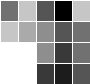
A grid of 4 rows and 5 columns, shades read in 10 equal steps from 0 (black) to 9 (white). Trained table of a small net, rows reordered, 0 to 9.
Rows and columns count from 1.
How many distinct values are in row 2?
5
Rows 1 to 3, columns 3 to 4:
3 0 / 5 3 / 5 2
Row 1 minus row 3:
-5 -2 -2 -2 3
